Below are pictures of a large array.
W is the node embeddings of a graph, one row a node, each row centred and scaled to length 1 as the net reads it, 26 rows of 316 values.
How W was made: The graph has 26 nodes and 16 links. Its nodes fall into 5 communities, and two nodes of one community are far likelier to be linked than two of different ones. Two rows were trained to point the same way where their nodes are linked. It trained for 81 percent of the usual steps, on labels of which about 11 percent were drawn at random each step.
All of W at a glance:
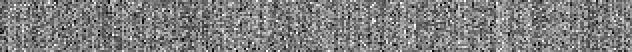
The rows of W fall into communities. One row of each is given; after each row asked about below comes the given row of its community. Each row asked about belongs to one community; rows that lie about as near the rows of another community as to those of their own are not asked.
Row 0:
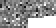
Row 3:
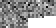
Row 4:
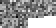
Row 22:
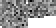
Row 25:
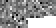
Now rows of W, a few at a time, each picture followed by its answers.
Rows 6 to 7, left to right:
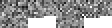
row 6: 25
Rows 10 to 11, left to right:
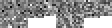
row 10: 22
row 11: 3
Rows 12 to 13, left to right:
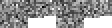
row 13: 4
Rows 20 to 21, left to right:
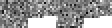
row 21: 0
